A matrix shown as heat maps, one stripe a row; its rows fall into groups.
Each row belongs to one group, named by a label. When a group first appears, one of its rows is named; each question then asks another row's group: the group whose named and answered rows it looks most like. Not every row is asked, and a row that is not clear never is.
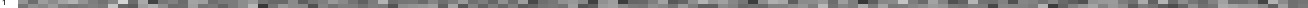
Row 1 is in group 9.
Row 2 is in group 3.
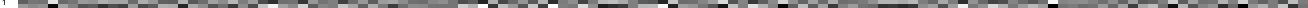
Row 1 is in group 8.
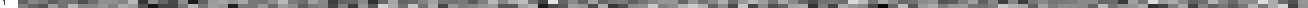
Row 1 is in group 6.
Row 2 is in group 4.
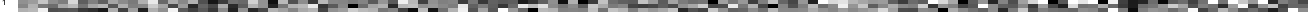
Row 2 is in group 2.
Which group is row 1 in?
3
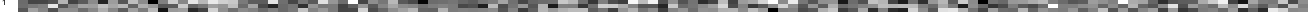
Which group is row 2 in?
8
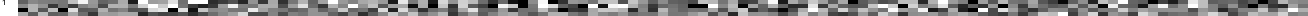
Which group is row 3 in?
2
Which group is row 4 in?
6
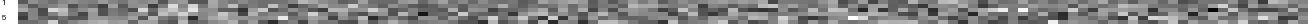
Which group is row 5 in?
6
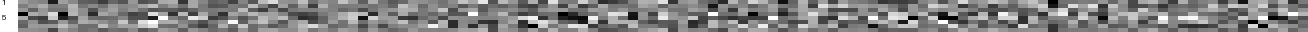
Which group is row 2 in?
3
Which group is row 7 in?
9
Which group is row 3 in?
6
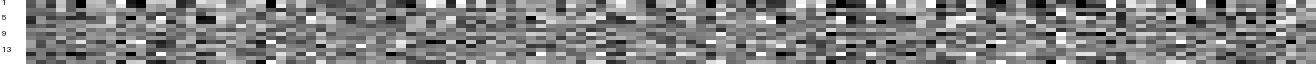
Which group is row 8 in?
3
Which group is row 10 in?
8
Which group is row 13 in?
4
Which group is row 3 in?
8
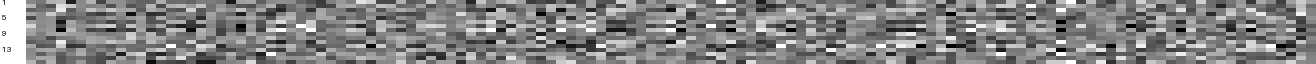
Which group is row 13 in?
3
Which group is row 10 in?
4
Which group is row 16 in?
6
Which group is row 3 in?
8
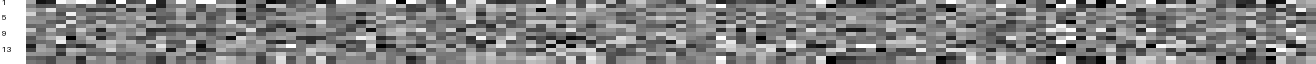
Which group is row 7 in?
8
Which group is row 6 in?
2
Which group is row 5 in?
4
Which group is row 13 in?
9
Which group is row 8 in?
6
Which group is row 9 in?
4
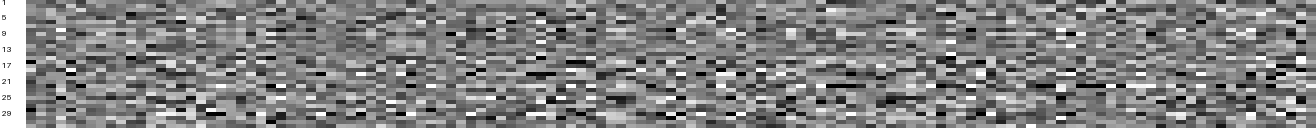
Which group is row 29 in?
2
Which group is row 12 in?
6
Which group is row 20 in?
9
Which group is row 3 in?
3
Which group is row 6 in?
4
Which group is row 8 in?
8
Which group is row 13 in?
4
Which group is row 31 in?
3
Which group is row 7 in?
6
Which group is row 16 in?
2
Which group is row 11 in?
4
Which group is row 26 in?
4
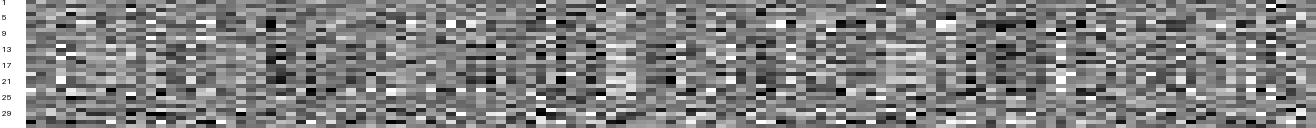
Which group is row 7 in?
6
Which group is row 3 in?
9
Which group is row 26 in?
2
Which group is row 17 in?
3
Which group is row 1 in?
9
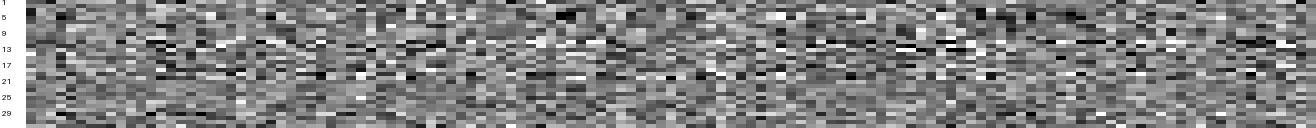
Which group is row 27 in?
8
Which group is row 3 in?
2
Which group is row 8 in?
9
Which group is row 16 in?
9
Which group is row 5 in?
6
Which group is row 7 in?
9
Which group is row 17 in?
9
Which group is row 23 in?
2
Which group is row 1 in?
4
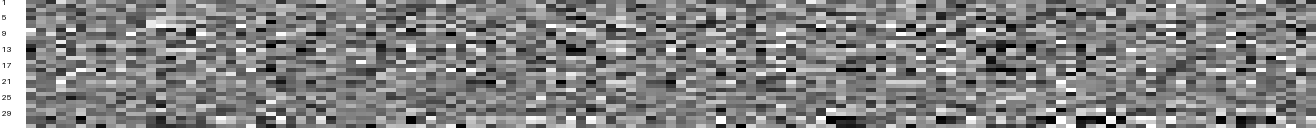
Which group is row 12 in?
6
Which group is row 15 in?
9
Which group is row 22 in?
8
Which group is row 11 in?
8
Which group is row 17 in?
3
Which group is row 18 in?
6
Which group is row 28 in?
3
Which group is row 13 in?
2
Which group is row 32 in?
6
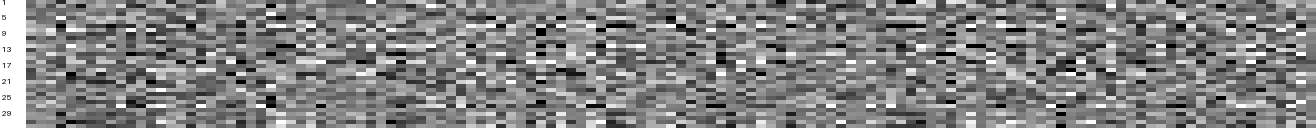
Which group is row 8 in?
9
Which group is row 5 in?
8
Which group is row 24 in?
6
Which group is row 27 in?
3
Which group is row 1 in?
9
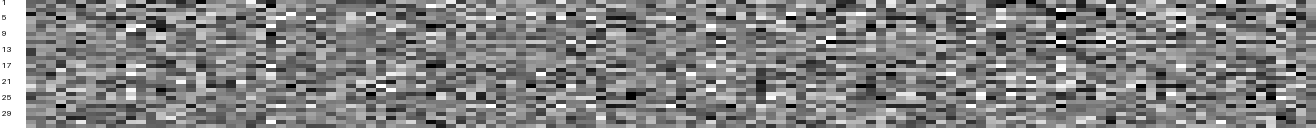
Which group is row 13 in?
6
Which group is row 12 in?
3
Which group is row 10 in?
3
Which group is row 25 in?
9
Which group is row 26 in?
8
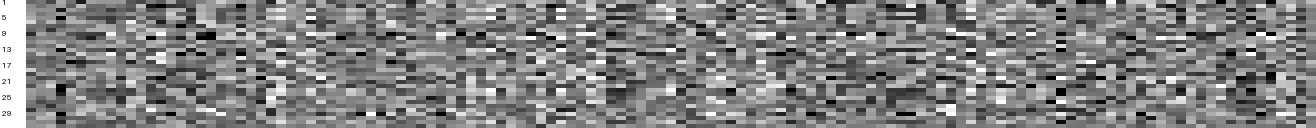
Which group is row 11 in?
3
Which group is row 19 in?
9
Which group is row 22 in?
6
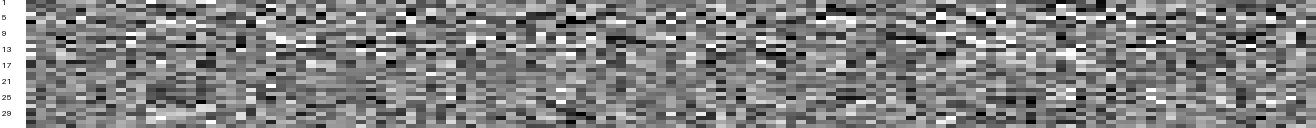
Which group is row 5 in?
3
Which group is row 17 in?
9
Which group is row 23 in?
6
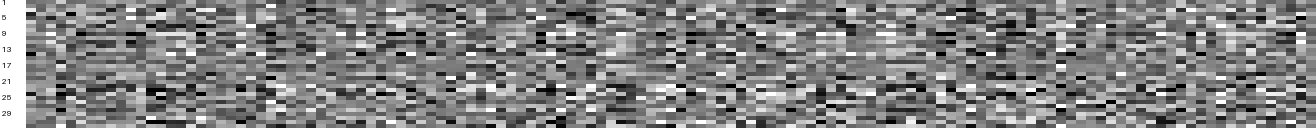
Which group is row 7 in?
6
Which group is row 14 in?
2
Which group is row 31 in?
4
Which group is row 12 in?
2
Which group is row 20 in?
6
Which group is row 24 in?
6
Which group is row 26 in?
3
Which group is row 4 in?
2
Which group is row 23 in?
4
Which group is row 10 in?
8
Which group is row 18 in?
8
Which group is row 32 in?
8
